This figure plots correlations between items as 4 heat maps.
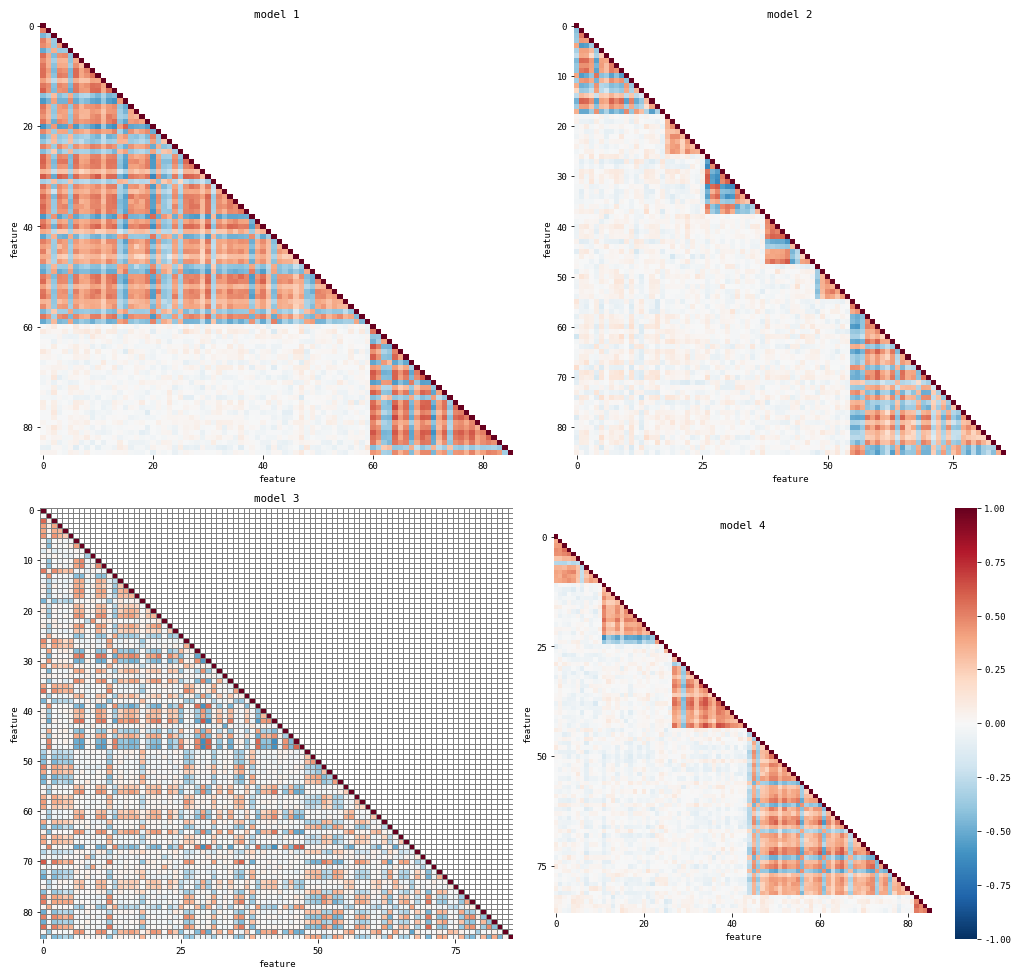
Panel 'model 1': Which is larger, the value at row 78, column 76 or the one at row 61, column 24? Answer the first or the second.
the first
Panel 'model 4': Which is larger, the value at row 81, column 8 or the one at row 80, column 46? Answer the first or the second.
the first
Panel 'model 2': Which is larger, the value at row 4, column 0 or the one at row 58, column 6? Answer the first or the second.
the first
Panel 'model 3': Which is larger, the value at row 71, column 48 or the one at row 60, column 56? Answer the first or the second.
the second
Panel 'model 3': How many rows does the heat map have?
86
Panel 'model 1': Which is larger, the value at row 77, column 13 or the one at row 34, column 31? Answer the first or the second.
the first
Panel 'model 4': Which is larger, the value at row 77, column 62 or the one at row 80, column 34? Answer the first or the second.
the first
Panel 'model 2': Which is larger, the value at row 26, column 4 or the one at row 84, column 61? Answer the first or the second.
the first
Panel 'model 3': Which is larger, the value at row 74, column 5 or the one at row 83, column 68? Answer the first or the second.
the first
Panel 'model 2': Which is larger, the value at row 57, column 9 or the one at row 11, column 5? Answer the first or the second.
the second
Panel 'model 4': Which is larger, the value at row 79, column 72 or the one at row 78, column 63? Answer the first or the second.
the first
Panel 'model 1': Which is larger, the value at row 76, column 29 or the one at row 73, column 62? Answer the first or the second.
the first
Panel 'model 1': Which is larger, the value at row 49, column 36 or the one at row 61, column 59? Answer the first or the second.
the second
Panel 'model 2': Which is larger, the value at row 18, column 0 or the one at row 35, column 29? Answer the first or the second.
the first
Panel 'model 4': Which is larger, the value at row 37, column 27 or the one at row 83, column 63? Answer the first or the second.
the first
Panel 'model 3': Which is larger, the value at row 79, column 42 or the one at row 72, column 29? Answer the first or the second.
the second
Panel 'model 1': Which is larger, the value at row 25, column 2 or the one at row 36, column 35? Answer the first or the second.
the second
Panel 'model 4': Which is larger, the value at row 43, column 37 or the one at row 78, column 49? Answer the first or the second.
the first
